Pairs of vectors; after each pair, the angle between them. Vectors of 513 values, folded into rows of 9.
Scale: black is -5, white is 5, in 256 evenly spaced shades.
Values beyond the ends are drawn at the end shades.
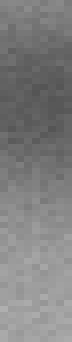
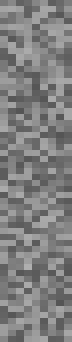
orthogonal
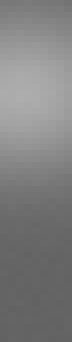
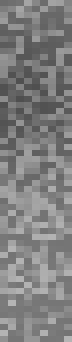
partly opposed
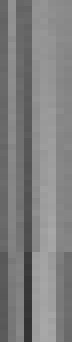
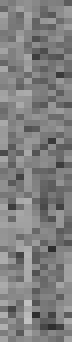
partly opposed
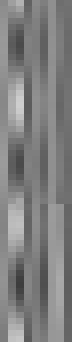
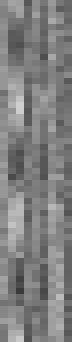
nearly parallel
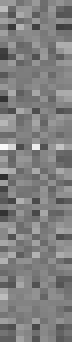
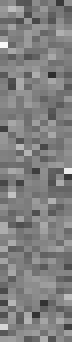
orthogonal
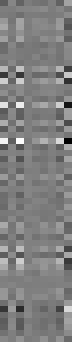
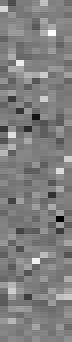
orthogonal
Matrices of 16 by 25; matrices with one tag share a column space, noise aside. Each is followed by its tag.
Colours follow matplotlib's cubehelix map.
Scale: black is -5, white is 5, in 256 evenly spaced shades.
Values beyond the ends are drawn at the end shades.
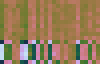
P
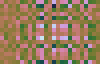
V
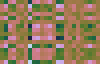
V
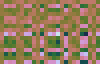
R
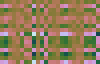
R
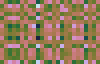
V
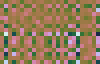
R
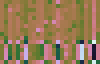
P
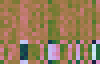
P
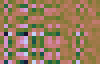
R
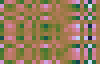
V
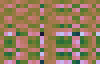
R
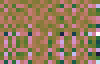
R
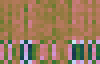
P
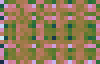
V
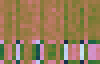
P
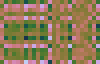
V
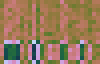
P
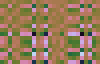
R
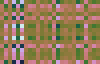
V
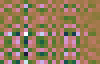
R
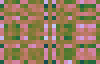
V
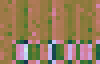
P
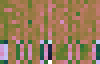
P
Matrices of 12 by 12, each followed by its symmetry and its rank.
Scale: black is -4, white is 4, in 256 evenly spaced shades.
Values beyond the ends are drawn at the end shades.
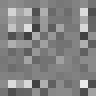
symmetric, rank two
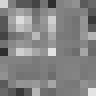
symmetric, rank two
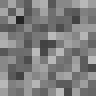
symmetric, full rank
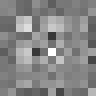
symmetric, rank two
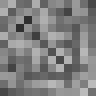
symmetric, full rank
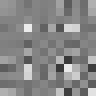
symmetric, rank two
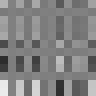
neither, rank one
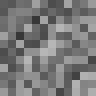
symmetric, full rank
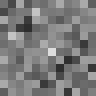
symmetric, full rank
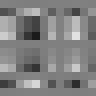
neither, rank one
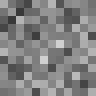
symmetric, full rank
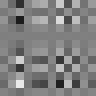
neither, rank one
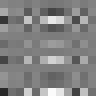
neither, rank one
